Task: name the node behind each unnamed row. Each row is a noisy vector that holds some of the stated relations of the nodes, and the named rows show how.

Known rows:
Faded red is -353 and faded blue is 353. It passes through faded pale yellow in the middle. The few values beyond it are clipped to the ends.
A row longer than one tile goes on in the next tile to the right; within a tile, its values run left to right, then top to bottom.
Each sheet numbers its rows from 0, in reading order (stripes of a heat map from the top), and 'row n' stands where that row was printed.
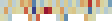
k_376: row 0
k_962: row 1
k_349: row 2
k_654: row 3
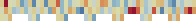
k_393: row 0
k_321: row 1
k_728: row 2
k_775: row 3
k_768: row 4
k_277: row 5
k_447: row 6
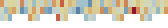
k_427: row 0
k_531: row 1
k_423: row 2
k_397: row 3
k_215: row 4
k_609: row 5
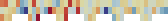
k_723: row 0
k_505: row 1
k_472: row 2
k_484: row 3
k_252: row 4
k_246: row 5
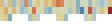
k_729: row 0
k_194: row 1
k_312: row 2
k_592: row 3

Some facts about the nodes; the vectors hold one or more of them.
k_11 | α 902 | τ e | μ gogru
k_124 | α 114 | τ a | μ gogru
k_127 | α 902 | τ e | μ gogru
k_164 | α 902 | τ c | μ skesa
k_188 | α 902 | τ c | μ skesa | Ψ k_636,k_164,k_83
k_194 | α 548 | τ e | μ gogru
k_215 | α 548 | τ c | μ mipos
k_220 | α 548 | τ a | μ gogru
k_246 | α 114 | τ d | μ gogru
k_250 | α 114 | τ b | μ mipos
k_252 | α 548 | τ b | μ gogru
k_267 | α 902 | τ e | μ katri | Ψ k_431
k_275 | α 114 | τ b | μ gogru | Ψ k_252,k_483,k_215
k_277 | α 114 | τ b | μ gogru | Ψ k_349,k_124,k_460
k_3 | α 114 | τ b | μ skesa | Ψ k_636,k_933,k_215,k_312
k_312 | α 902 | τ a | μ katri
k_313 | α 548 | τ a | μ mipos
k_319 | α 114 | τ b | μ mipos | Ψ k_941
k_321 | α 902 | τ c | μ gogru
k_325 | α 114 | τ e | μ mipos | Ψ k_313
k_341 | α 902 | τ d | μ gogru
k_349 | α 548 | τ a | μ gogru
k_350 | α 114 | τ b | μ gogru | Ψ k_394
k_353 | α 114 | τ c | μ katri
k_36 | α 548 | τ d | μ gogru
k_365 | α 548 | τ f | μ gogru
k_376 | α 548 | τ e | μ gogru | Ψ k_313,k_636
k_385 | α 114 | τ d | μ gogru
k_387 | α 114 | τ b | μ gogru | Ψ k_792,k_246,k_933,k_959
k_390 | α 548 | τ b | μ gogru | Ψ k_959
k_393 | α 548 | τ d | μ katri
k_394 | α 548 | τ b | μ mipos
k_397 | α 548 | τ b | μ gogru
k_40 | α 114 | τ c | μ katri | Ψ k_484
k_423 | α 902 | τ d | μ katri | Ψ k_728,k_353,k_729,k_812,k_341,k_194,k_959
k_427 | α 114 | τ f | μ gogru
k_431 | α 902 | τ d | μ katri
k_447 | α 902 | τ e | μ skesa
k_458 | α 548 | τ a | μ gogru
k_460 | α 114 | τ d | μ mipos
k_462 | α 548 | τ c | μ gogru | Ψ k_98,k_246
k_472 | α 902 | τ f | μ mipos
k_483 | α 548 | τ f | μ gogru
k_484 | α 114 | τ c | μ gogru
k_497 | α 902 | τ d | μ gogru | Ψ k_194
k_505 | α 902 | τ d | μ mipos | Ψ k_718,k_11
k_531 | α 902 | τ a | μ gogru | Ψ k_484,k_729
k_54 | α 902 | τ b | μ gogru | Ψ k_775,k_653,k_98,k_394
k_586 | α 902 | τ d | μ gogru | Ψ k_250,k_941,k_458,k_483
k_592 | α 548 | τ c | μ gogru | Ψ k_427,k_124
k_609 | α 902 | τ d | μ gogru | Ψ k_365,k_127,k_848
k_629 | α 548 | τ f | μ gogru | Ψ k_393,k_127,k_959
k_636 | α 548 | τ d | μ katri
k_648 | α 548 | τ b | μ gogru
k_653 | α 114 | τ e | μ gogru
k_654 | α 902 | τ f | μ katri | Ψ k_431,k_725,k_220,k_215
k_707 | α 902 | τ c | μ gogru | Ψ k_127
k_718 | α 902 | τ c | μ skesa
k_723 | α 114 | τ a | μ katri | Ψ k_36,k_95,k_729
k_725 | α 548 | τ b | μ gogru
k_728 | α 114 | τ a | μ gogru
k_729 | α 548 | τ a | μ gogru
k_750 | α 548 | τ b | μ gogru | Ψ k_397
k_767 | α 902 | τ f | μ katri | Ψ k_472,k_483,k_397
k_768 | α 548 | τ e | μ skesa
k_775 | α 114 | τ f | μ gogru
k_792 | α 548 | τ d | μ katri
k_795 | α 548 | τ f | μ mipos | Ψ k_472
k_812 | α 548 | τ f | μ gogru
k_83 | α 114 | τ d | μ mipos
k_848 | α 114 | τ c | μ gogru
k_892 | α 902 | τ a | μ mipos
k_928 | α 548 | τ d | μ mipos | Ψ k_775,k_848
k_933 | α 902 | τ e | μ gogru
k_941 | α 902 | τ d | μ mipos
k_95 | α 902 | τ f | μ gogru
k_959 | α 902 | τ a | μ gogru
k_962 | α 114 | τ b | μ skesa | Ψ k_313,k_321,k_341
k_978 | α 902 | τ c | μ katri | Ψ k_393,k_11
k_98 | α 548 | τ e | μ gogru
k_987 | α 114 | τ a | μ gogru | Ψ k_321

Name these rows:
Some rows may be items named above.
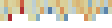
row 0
k_325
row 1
k_341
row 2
k_365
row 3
k_531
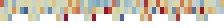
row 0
k_728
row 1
k_341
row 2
k_319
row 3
k_718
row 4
k_959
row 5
k_928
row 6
k_250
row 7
k_458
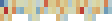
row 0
k_586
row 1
k_350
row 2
k_629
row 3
k_427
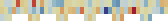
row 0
k_350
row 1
k_267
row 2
k_750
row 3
k_484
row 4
k_447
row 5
k_933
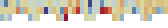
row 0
k_397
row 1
k_11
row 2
k_319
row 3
k_164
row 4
k_36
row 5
k_812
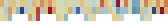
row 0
k_95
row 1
k_795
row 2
k_341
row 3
k_350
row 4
k_431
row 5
k_394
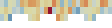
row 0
k_933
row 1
k_313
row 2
k_531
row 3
k_775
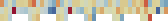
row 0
k_987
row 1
k_353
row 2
k_987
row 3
k_220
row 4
k_483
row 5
k_978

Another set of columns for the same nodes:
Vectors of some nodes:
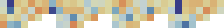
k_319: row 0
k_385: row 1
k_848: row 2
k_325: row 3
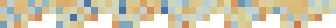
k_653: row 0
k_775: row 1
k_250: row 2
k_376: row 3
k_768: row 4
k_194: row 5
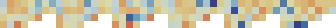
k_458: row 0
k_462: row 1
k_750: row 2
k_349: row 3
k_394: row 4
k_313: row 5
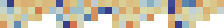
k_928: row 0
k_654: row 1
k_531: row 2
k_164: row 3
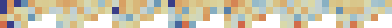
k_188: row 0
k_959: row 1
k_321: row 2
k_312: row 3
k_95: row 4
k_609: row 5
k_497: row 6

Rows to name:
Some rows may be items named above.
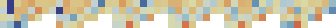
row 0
k_325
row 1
k_321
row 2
k_629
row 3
k_707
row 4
k_98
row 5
k_723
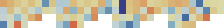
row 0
k_127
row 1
k_723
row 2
k_325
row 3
k_775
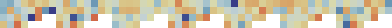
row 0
k_423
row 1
k_750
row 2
k_987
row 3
k_397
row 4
k_928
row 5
k_728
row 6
k_40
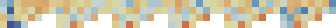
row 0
k_83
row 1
k_707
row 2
k_376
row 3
k_365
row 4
k_98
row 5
k_353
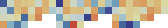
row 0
k_795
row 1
k_767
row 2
k_215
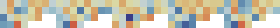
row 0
k_393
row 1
k_267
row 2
k_397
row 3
k_472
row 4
k_978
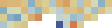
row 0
k_246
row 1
k_11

